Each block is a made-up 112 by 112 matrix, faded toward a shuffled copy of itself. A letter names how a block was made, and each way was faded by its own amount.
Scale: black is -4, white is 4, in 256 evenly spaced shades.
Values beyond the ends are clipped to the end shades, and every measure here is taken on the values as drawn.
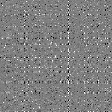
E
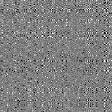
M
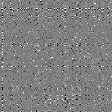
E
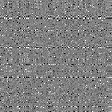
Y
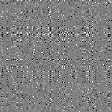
E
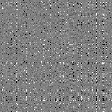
E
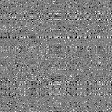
Y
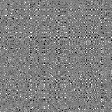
M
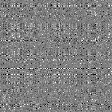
Y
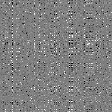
E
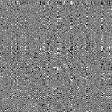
M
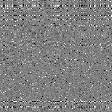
Y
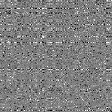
Y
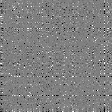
E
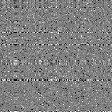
Y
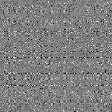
Y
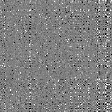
E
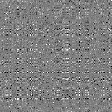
M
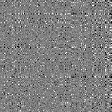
M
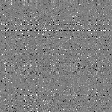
E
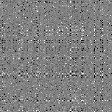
E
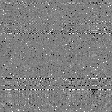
Y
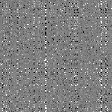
E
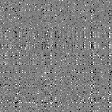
E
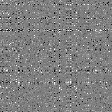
E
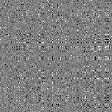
M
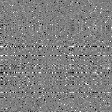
Y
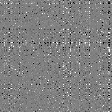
E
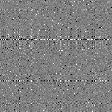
Y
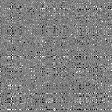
M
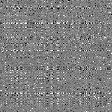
Y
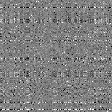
Y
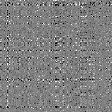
M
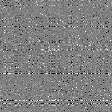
Y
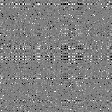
Y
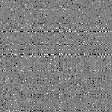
Y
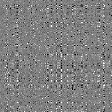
M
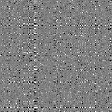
M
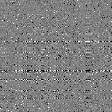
Y
